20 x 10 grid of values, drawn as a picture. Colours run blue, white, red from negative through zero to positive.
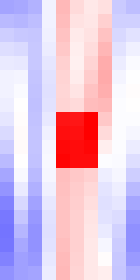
An odd patch, higher than its surroundings, sits in the centre. Overall the values sit about 50% of the way up the scale. Streaks run downward. The centre is the roughest part.
